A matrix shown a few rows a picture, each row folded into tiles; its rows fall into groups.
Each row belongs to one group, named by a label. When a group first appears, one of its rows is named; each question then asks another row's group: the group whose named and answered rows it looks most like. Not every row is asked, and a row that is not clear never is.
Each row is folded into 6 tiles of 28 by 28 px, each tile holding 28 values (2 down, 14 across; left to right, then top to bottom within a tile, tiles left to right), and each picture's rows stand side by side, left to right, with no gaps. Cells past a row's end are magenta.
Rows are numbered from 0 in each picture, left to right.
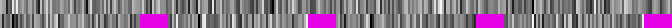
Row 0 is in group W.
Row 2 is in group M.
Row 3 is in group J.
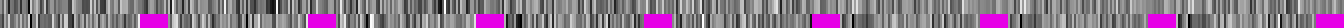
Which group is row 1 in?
J
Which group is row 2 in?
J
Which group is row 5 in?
W
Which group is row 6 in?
W
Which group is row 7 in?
W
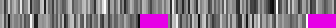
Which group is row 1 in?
J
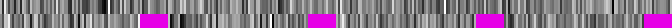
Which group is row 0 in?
J
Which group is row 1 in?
W
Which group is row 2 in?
J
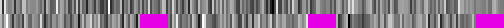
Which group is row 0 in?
J
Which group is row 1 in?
J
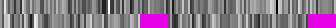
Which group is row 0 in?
J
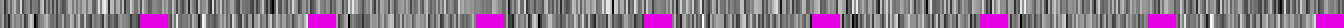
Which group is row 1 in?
J
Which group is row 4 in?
M
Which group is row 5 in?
W
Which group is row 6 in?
W
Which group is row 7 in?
J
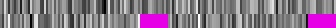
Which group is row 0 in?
J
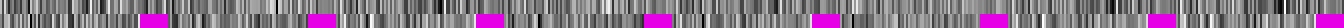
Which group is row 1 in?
M
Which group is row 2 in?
J
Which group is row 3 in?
M
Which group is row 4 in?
J
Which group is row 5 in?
W
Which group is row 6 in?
J
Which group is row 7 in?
J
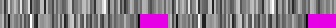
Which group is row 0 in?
M
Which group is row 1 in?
M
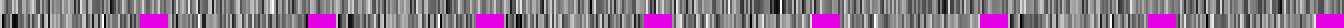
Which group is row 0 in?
W
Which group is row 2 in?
W
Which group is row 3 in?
W
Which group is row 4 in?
J
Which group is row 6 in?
W
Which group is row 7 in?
J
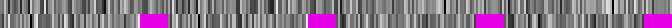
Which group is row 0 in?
J
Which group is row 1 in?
J
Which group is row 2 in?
M
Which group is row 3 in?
M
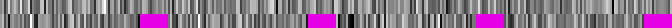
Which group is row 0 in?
M
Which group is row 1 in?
M
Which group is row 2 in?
W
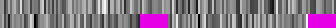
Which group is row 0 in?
M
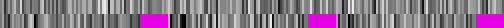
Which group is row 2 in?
W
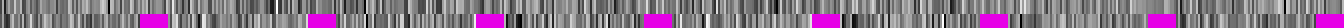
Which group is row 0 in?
M
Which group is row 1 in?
J
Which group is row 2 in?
J
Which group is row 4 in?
J
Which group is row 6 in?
W
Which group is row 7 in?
M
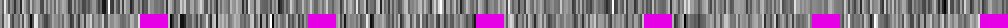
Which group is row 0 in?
J
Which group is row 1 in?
W
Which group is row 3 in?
J
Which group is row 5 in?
J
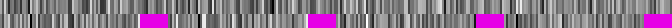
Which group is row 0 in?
J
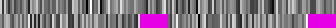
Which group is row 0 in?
J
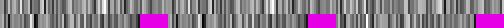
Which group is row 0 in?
M
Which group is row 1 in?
M
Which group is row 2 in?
M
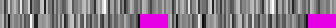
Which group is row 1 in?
M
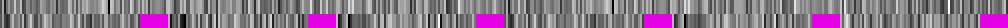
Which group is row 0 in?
M
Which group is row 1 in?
W
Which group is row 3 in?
M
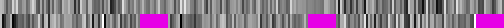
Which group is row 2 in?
J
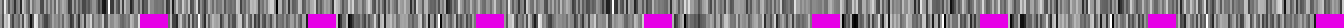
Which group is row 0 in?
J
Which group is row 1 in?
M
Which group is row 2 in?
W
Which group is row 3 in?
J
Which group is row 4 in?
W
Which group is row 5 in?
W
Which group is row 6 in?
W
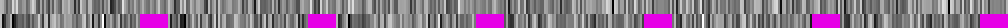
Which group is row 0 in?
W
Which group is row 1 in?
W
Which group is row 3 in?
M
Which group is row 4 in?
M
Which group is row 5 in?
M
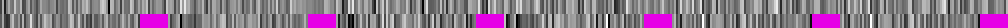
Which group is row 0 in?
M
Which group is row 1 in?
W
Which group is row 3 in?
W
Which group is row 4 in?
M
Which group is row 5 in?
M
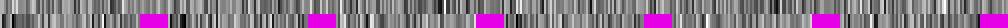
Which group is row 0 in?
W
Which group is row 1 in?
W
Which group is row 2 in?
J
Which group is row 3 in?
W
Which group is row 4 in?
J
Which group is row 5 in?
M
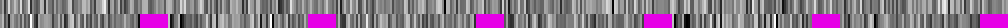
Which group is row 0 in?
M
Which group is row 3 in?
M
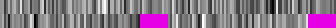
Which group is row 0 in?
M
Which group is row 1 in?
J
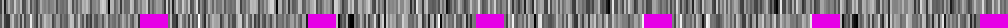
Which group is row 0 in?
M
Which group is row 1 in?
M
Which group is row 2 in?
W
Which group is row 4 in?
J
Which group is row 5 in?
W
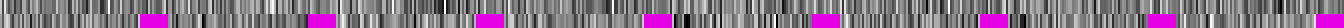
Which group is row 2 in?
J
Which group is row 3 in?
J
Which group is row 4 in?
W
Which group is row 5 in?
J
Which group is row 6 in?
W
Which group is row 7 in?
J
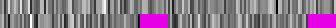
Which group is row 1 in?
M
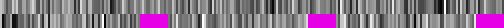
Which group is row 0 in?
W
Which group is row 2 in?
J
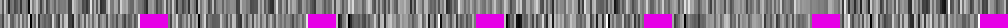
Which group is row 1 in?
J
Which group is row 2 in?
W
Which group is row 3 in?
W
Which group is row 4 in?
W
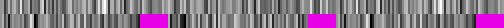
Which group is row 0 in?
M
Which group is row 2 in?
M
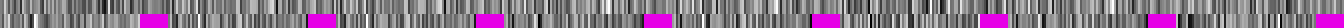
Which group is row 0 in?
J
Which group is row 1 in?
M
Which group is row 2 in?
M
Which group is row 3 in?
M
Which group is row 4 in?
M
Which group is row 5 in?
J
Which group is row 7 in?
W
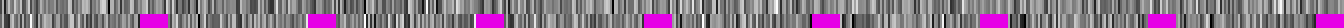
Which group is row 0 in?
M
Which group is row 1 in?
J
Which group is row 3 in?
M
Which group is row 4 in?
M
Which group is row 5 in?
W
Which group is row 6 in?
W
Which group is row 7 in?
M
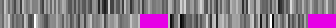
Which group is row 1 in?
W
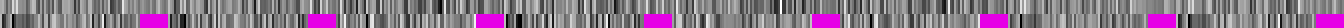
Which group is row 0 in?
W
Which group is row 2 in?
J
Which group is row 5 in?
J
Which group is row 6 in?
W
